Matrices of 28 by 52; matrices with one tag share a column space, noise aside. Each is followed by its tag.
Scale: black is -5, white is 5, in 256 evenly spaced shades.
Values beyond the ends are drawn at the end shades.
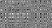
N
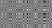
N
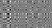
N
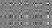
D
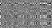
D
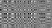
N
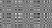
N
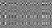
D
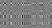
D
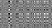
N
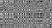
N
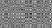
N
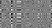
N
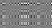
D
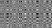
N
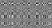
D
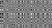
N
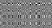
D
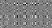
D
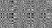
N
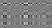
D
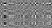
D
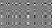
D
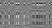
D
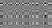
D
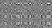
D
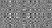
N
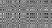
N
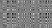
N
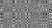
N
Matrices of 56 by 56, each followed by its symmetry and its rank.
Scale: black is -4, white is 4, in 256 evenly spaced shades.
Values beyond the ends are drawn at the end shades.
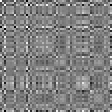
symmetric, rank two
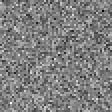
antisymmetric, full rank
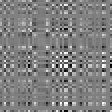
symmetric, rank two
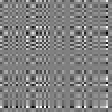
symmetric, rank one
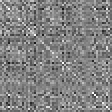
symmetric, rank five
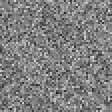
antisymmetric, full rank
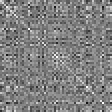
symmetric, rank five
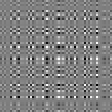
symmetric, rank one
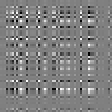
symmetric, rank one
